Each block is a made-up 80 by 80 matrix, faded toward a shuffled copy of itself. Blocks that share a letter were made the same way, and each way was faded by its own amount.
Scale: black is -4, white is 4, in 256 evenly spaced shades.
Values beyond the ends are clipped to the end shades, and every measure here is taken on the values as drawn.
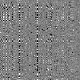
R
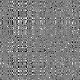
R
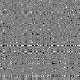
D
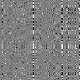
R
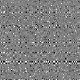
D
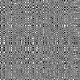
R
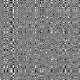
R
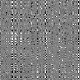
R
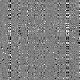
R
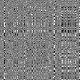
R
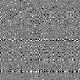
D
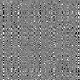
R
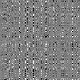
R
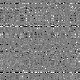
D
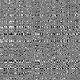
D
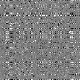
D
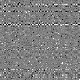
D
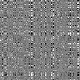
R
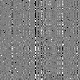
R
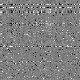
D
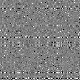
D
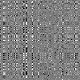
R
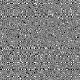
D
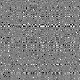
D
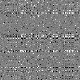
D
